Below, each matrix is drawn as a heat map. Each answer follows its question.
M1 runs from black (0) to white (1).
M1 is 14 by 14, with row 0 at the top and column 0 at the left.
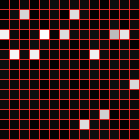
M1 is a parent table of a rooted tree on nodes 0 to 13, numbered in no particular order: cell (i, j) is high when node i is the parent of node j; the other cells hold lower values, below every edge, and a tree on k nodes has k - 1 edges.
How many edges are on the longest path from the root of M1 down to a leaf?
4
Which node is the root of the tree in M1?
5
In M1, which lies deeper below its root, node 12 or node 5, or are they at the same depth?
node 12
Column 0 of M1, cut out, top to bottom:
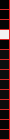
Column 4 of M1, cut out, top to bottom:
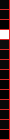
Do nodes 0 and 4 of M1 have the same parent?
yes
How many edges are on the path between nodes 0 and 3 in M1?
1
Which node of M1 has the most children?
3
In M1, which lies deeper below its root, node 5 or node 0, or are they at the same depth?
node 0
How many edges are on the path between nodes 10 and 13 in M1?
5
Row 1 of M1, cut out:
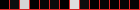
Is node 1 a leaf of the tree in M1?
no
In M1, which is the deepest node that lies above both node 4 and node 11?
3
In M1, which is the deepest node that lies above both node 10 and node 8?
3
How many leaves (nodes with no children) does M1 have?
8
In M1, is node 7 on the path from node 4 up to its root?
no
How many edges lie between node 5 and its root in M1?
0
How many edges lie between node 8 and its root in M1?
3
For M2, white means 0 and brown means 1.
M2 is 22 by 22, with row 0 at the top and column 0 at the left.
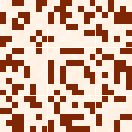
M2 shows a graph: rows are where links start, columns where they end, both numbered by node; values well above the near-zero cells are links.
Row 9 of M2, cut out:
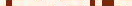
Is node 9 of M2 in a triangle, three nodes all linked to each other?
yes
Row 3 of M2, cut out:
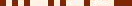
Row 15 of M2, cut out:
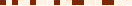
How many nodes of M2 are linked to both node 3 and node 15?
2
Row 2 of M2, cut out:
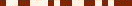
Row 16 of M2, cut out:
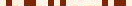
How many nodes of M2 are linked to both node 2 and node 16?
6
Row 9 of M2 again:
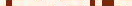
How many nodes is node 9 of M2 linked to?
4
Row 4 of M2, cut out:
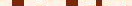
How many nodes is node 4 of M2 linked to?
5
